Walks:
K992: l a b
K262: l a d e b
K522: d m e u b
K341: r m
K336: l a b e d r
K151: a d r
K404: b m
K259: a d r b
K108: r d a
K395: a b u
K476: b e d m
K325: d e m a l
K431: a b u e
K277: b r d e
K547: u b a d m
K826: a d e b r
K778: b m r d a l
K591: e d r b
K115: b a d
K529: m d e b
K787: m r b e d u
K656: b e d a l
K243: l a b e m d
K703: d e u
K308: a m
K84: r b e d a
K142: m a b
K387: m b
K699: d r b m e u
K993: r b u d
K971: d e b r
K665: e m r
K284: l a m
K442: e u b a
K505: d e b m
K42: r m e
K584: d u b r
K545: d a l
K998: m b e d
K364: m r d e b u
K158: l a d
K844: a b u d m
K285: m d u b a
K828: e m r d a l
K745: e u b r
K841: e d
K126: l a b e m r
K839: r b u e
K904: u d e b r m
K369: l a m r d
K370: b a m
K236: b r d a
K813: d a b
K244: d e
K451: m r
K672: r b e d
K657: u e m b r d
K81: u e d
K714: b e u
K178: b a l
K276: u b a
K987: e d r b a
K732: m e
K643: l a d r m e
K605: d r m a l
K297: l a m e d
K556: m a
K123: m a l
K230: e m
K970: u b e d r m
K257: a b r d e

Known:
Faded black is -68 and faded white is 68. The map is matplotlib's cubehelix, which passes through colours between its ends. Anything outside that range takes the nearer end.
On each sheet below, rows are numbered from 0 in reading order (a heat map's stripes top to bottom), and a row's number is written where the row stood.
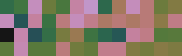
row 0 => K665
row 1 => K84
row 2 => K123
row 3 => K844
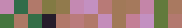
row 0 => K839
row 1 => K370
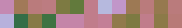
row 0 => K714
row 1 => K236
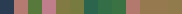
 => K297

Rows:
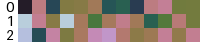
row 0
K284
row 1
K584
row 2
K672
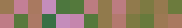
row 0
K657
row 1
K259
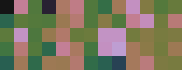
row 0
K308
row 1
K126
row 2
K276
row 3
K395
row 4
K369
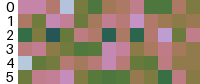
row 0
K904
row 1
K745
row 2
K992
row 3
K998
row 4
K993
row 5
K325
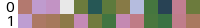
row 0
K81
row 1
K813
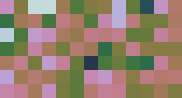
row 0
K841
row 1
K431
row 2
K971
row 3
K828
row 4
K545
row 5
K476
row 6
K970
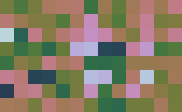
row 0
K336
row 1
K787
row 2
K277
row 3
K341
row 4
K643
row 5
K404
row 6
K732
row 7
K605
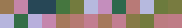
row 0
K387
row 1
K591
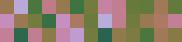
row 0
K547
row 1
K115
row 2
K108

